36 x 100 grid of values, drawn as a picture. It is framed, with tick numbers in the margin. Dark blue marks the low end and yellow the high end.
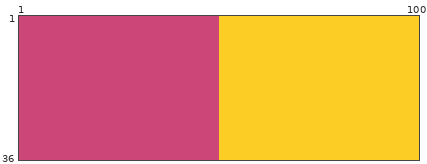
It is made of 1 by 2 panels. Panel 1,1: middling, flat. Panel 1,2: very high, flat.
